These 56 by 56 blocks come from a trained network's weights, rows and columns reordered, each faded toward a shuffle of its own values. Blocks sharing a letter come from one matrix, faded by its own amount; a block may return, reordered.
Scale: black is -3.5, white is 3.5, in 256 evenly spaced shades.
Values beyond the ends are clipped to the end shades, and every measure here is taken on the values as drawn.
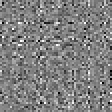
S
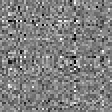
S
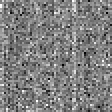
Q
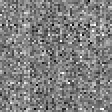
Q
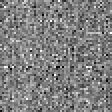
Q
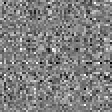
S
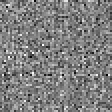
Q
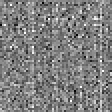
Q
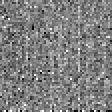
Q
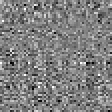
S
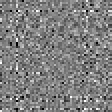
S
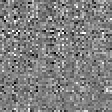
S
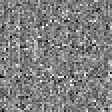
Q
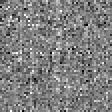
Q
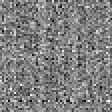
Q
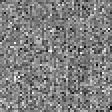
Q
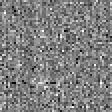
Q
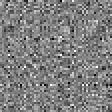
S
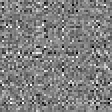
S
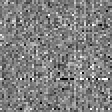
Q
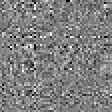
S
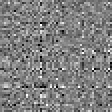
S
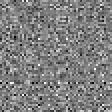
S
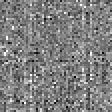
Q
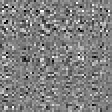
S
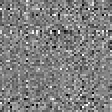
S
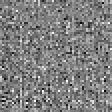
Q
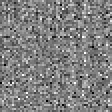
Q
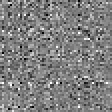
S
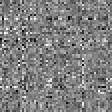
S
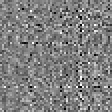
S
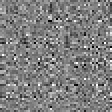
S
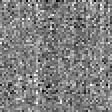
Q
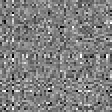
S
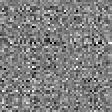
S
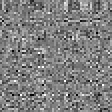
S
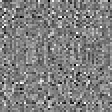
S
